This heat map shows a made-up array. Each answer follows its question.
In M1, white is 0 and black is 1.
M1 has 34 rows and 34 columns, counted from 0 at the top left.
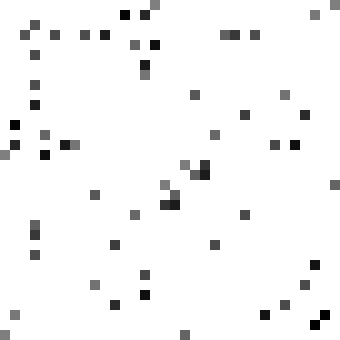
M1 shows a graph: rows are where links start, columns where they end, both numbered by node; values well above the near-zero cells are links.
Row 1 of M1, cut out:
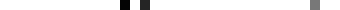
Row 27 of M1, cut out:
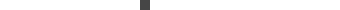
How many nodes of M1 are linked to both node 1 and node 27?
1
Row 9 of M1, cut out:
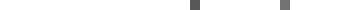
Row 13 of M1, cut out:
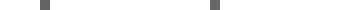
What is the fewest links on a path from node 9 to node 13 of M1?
6
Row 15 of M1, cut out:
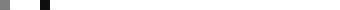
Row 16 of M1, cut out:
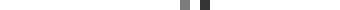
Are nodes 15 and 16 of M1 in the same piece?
yes
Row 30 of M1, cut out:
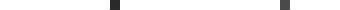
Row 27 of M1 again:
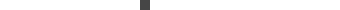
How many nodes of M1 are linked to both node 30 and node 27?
0
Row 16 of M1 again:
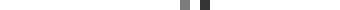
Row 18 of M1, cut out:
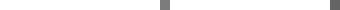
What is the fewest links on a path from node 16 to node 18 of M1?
1
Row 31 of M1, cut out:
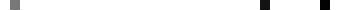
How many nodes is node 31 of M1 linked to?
3
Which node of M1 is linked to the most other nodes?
node 3
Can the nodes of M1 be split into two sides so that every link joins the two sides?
yes
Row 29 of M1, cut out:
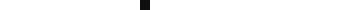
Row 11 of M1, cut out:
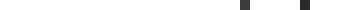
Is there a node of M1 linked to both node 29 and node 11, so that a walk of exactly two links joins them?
no
